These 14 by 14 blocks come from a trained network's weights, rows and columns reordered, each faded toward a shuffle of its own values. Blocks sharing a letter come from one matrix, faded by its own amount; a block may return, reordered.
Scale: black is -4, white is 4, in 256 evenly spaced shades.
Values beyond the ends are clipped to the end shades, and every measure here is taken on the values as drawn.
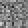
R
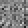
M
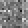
M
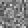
R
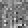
M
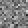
R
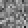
R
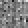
M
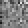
M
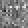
M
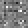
M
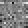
M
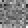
R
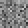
R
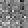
M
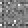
M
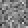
R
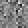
R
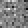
M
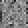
M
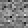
R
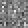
M
